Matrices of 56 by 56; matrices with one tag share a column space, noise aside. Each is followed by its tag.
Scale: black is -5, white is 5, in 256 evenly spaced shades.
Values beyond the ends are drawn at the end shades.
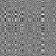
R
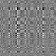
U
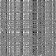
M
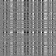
M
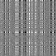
M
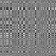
U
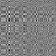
R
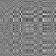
R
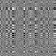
U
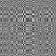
R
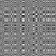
R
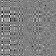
R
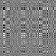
U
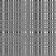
M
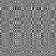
U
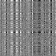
M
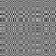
R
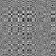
R
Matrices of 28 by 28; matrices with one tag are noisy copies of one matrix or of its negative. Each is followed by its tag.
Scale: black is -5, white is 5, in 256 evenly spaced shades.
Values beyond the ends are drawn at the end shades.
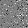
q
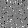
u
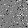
q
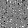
u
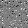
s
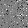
q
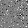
q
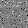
s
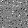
s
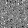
u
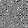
q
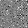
q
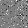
q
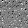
s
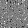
u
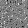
u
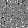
u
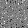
u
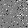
q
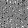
u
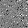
q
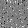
u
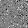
q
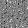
u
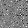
q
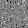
u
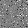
q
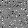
s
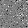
q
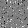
u
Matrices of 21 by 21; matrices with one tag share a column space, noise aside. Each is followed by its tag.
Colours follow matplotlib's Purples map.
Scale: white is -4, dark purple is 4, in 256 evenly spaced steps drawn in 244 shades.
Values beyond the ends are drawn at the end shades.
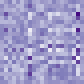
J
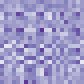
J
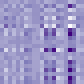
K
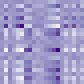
K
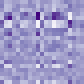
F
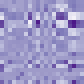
F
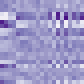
F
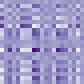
K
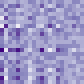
K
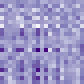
K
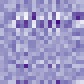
F
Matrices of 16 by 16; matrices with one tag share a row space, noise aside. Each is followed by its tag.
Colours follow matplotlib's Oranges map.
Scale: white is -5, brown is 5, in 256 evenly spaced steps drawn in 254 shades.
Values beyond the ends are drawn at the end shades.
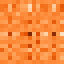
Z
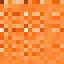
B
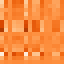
B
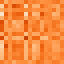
B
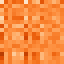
B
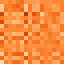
B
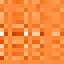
B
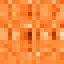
Z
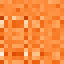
B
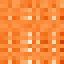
Z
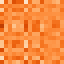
B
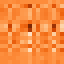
Z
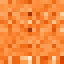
Z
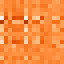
B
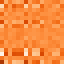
B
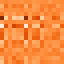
B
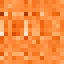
B
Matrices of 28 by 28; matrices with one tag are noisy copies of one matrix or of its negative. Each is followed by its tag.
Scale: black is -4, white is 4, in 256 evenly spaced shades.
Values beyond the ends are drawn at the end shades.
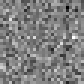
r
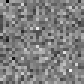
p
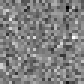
r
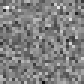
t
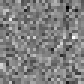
r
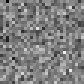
p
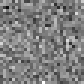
t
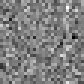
r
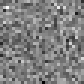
t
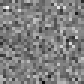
t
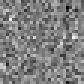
r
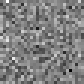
p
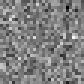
r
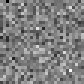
p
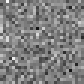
p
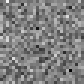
p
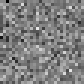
p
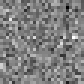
r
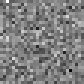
p
